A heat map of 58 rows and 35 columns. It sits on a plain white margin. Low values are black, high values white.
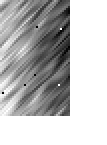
Values rise toward the left. The grain runs diagonally up to the right. Six lone cells stand out: two far higher and four far lower than their neighbours. On average the colour sits 50% of the way up the scale. The ninth with the highest average is the bottom left.
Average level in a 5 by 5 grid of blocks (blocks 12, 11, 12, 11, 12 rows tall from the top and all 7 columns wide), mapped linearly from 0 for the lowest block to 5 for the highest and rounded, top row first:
4 3 2 2 1
4 3 2 1 0
4 4 2 1 0
5 3 2 1 1
5 3 3 2 1
